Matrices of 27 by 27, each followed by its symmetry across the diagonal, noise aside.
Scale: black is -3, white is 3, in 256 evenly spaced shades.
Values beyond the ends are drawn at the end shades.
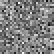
neither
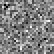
symmetric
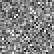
symmetric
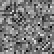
symmetric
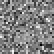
neither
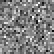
neither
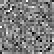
symmetric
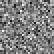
antisymmetric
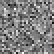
antisymmetric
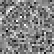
symmetric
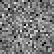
symmetric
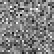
neither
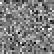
neither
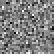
antisymmetric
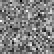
antisymmetric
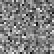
antisymmetric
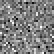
neither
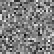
antisymmetric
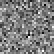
neither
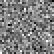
antisymmetric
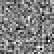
antisymmetric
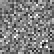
symmetric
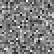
antisymmetric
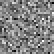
neither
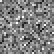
symmetric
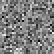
neither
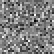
neither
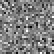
antisymmetric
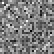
symmetric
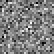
symmetric
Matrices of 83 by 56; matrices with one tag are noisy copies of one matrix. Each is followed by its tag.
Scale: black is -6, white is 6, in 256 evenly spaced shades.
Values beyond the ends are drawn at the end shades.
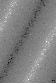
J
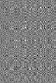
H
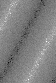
J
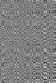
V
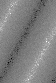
J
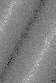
J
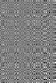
V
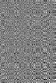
V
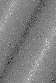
J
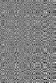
V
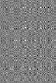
H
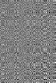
V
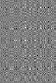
H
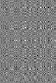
H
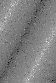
J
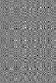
H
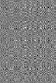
H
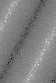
J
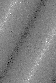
J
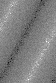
J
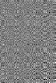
V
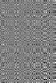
V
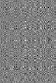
H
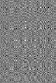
H
